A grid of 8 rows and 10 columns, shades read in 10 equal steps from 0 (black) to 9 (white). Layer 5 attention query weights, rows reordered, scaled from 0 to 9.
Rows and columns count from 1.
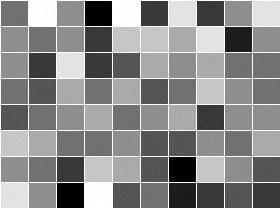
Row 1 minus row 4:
0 6 -1 -4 3 -1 4 -5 0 4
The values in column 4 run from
0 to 9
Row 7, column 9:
5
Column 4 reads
0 2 2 4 6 4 7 9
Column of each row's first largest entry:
2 8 3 8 4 1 4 4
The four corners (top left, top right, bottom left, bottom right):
4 8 8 2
